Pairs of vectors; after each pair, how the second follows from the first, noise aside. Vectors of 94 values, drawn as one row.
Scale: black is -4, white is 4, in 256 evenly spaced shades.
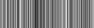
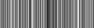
wrapped around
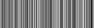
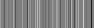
partly zeroed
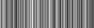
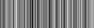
negated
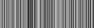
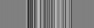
partly zeroed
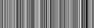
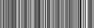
negated
